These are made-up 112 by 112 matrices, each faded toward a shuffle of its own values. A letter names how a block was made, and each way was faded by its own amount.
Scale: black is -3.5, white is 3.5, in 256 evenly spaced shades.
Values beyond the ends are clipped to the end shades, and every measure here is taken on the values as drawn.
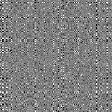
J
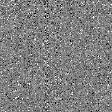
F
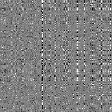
J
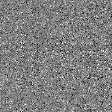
F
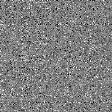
F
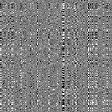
J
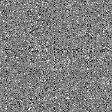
F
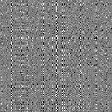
J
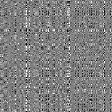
J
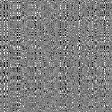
J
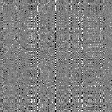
J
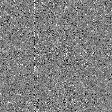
F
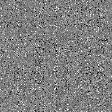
F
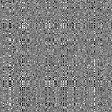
J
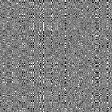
J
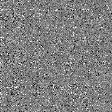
F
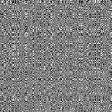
J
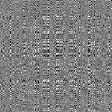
J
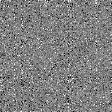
F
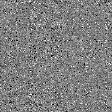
F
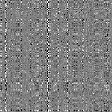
J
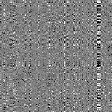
J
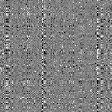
J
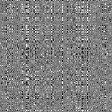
J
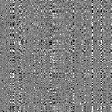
J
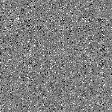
F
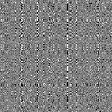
J
